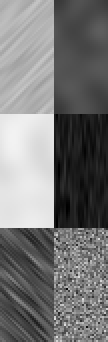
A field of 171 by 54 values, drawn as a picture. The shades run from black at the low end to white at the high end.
It is made of 3 by 2 panels. Panel 1,1: high, slanting up to the right, faint in contrast. Panel 1,2: low, smooth, faint in contrast. Panel 2,1: very high, smooth, faint in contrast. Panel 2,2: very low, streaked downward, faint in contrast. Panel 3,1: low, slanting down to the right. Panel 3,2: middling, fine-grained, strong in contrast.
